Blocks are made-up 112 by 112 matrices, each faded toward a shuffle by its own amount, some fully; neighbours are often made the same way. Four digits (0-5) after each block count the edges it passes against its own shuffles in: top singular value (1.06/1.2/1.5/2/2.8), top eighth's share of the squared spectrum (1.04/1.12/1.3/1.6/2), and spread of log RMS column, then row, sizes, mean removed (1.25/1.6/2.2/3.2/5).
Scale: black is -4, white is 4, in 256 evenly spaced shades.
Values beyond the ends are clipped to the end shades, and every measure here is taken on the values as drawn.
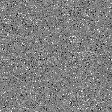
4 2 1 1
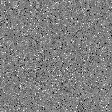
3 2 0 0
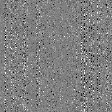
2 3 4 0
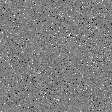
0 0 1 0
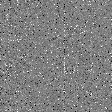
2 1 1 0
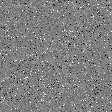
0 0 0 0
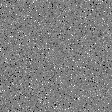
0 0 0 0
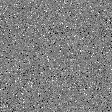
2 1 0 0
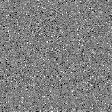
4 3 1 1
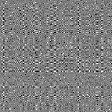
5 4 3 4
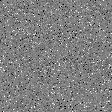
2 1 0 0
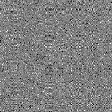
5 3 2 2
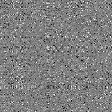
4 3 2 2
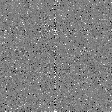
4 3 2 1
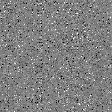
3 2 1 1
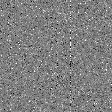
2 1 2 0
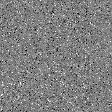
0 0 1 0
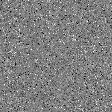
0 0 1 0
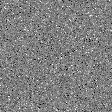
0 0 0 0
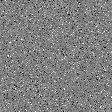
0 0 0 0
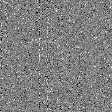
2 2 2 0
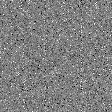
1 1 1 0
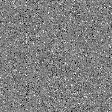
1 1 2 0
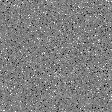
0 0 0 0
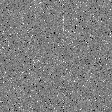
1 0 0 0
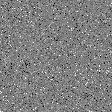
0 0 0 0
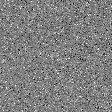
0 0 0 0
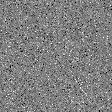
0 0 1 0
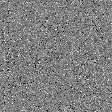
0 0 1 0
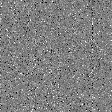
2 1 2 0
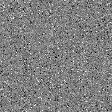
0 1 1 0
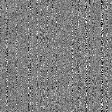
2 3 4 0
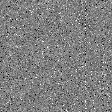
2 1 2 0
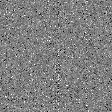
1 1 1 0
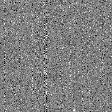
2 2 3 0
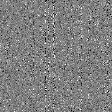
2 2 3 0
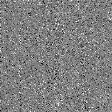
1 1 2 0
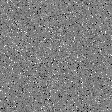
1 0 0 0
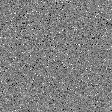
1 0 0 1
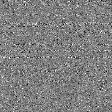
1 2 0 3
